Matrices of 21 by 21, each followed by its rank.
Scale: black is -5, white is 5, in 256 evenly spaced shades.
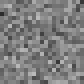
full rank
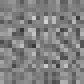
three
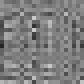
three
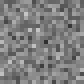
full rank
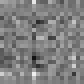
three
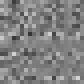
three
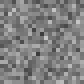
full rank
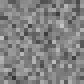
full rank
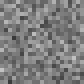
full rank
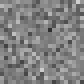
full rank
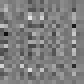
three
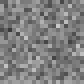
full rank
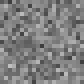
full rank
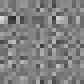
three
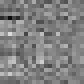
three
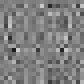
three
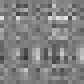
three
